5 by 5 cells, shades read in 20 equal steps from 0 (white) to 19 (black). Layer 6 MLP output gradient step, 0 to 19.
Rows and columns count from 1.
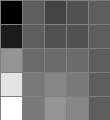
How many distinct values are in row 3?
3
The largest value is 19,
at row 1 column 1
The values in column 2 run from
10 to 12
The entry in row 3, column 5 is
12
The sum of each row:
70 67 53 43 39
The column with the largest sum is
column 5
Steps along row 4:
up down up up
